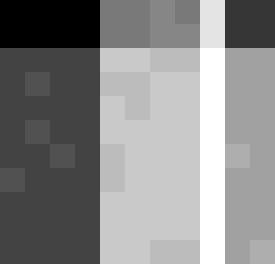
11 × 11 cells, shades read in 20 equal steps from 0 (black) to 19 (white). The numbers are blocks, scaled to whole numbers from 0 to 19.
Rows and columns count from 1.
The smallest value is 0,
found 8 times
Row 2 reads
0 0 0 0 9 9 10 10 17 4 4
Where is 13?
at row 7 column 10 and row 11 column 11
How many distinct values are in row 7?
7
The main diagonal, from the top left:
0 0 5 5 15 15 15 15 19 12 13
